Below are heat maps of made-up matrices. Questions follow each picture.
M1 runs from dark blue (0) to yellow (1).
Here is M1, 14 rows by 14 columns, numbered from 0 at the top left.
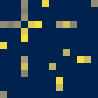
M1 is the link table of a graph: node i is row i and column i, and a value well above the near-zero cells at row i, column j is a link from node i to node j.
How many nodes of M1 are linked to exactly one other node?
10
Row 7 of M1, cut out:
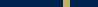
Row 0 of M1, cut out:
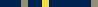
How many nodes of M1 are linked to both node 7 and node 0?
0
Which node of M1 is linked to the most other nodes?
node 3
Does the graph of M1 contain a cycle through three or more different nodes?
no
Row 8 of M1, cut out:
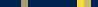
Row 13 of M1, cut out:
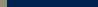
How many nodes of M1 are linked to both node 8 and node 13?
0
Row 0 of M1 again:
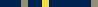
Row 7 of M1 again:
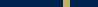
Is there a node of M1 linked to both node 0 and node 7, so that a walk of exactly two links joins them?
no
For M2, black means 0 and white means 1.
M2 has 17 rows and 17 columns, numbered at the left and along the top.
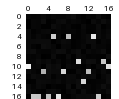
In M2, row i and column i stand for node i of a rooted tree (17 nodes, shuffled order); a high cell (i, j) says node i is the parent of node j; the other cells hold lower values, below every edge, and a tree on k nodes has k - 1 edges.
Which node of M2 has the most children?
16
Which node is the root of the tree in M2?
9
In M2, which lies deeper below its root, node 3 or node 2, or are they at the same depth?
node 3
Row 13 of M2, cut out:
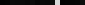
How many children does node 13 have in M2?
1
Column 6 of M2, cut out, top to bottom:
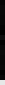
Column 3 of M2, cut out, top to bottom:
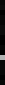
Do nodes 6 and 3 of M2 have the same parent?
no
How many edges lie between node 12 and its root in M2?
6
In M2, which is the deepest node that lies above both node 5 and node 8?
4
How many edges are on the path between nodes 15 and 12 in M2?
7
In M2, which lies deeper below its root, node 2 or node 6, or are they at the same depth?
the same depth
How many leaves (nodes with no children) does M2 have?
11
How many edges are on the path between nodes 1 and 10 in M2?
2
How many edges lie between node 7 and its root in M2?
6
